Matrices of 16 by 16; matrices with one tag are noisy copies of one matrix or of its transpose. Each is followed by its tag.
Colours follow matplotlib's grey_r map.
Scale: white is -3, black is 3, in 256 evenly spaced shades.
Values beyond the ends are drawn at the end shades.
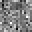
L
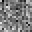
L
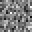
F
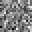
F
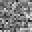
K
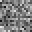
L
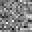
K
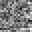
K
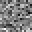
F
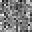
L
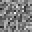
F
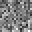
K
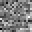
K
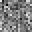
L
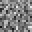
F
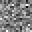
F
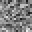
F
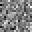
F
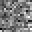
K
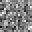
F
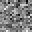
F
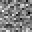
F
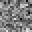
F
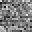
L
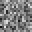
F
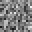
F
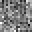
L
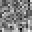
K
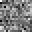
L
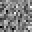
F
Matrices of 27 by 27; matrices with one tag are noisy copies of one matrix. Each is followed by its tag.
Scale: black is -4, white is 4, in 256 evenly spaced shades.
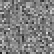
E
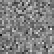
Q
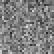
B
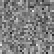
B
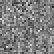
Q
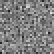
E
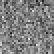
B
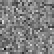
Q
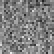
B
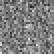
B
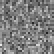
B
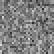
B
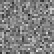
E
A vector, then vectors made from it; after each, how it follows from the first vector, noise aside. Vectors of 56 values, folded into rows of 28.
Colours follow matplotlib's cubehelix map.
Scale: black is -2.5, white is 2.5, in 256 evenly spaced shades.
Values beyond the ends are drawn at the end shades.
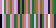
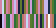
copied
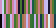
copied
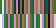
sign-scrambled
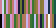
copied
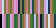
copied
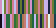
copied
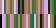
copied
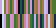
copied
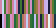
copied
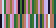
copied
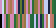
copied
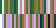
sign-scrambled
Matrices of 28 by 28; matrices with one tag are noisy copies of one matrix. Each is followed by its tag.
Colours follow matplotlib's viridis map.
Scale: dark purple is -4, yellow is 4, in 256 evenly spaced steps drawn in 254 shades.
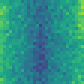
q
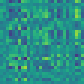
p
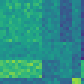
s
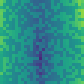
q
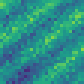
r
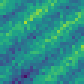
r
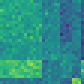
s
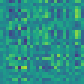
p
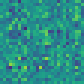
p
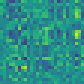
p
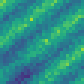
r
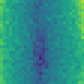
q
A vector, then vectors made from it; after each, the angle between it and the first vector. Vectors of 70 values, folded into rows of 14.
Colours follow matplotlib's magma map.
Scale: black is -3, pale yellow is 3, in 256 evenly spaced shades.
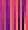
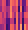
nearly parallel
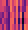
nearly parallel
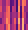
nearly opposite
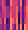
nearly parallel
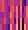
nearly parallel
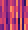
nearly parallel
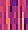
nearly opposite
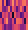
orthogonal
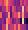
partly opposed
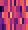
orthogonal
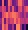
orthogonal
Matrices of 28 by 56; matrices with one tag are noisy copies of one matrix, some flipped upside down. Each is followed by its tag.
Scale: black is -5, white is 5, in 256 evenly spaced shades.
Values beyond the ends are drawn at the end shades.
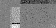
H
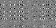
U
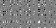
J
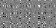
J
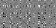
J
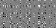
J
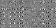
U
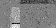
H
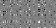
J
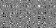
J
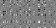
J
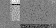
H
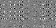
U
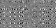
U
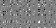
J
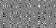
J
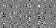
J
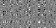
J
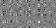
J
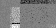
H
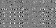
U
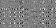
U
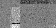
H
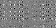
U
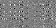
U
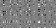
J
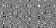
J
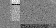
H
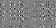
U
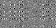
U
